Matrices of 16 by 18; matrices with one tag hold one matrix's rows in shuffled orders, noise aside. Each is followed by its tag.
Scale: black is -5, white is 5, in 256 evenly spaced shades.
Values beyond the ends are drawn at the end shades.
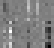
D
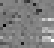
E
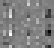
D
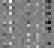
D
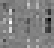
D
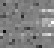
E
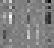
D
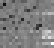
E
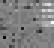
E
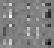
D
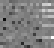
E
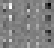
D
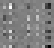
D
